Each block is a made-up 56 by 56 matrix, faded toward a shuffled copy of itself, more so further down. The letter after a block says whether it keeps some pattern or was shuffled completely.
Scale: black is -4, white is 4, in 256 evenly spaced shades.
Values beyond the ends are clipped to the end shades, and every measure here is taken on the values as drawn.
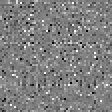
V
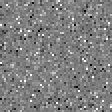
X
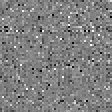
V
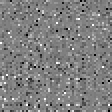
V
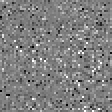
V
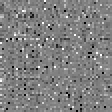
V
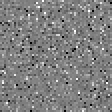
X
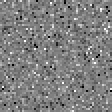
X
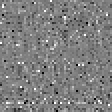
V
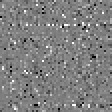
V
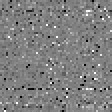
V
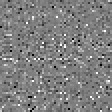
V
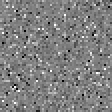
X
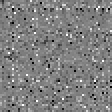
V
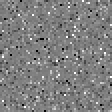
X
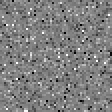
X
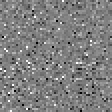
V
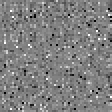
V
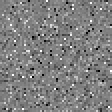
X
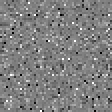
V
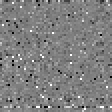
V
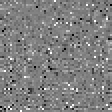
V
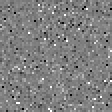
X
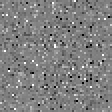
V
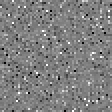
X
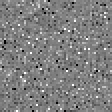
X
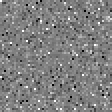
X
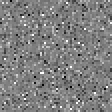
X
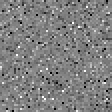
X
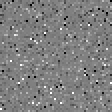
X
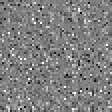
V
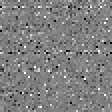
V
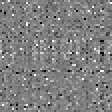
V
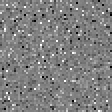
X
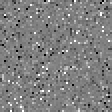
X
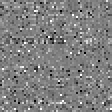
V
